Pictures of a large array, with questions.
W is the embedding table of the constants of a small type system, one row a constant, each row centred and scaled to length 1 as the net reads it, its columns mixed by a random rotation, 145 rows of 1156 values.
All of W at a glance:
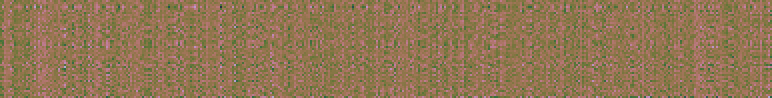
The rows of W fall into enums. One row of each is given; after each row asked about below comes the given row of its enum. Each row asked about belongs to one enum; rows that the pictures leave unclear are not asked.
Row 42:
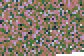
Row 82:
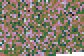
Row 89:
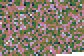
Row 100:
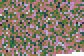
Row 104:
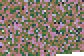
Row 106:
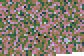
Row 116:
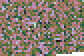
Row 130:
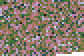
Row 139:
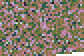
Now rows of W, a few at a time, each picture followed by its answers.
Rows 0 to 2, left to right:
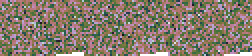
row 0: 116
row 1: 106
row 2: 89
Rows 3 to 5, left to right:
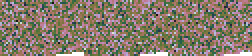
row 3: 139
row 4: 82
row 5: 100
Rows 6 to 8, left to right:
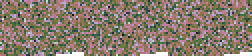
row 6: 82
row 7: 106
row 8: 42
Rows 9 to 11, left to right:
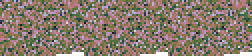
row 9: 42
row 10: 42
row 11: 42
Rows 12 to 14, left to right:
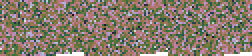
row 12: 82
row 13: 42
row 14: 106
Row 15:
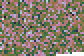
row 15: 82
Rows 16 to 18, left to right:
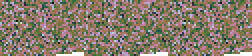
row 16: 139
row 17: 82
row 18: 139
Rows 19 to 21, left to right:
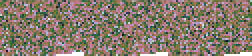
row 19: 100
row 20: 106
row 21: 116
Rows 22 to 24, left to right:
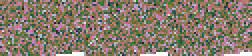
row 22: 104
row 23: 89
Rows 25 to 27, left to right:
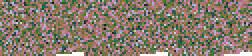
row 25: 139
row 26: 42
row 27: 100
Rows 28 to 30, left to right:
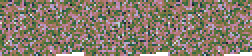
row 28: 89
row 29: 116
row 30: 89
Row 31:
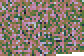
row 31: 116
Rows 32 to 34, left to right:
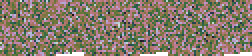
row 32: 82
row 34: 106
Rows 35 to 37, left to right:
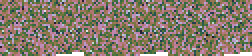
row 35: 104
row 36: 104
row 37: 106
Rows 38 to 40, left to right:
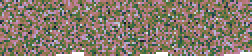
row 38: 42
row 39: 116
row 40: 100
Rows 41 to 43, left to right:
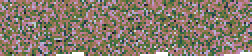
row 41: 116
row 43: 100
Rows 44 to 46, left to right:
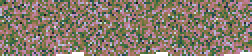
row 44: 130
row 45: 139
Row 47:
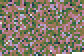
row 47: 89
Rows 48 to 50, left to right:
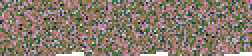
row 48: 42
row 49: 104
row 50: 106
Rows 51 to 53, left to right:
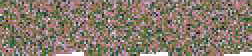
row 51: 100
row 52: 82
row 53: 42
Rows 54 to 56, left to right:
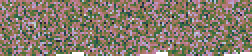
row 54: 116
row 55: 100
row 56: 82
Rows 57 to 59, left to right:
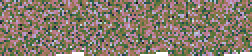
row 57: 42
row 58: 139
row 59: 82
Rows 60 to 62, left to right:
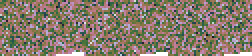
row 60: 100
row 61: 89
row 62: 106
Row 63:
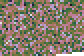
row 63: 89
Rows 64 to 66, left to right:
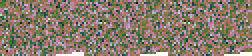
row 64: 100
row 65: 139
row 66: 139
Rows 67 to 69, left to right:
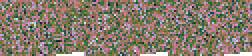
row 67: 116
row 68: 89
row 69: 106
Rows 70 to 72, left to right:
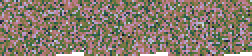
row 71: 106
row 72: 116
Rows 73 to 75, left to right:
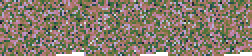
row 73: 42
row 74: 89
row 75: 139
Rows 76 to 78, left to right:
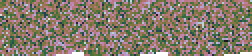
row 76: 100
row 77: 82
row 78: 116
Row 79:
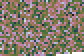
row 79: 82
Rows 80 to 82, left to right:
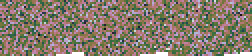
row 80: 106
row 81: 42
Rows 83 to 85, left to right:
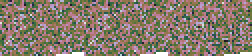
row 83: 89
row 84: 89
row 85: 116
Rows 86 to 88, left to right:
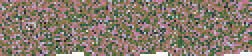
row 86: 116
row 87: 104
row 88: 100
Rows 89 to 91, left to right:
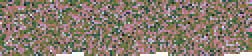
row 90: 106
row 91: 130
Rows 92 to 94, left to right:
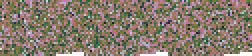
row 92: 82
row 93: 100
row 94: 42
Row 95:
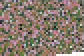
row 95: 42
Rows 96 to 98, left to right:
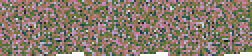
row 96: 116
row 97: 104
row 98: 116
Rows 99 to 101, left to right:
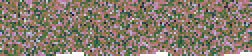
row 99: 82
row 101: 100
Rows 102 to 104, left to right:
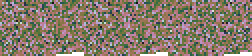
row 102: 139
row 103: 139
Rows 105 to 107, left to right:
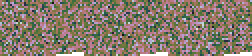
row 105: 139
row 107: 116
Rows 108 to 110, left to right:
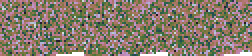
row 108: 116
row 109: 82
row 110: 100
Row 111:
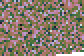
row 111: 42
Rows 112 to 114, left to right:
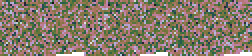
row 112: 139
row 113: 89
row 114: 100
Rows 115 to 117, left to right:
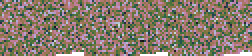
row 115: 42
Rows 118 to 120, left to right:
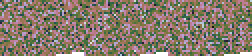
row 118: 42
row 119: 89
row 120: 116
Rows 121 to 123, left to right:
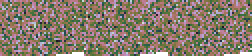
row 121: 116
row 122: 82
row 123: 42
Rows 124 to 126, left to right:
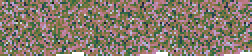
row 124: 139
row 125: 100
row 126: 100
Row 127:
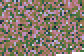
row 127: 42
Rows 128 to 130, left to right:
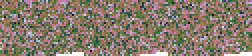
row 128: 82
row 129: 100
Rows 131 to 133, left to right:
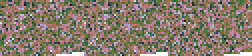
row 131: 89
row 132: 89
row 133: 139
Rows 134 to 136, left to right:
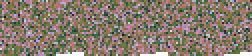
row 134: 82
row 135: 106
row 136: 104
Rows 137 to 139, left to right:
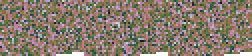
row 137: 104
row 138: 116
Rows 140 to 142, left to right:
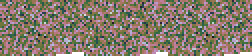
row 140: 106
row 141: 100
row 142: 106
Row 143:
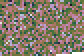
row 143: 89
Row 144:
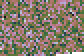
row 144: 82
